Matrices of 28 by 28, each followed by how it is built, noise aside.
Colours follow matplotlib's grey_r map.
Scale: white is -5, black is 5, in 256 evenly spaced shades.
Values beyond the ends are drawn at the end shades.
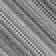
Toeplitz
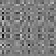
low rank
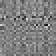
low rank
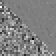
lower triangular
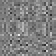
low rank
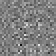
low rank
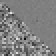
lower triangular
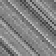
Toeplitz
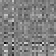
low rank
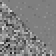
lower triangular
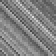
Toeplitz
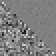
lower triangular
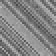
Toeplitz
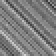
Toeplitz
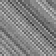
Toeplitz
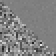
lower triangular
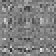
low rank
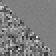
lower triangular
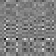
low rank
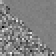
lower triangular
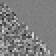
lower triangular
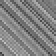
Toeplitz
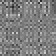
low rank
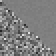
lower triangular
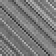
Toeplitz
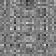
low rank
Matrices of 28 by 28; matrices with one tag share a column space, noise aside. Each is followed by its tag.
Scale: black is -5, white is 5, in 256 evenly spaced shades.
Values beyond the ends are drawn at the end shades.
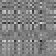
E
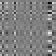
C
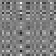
C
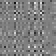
C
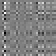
C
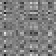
C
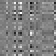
C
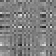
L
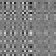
C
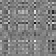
E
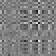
E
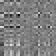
L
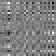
C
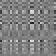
E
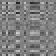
C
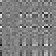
L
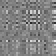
E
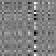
C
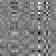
C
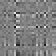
L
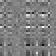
L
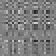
E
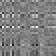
L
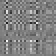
E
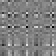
L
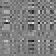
E
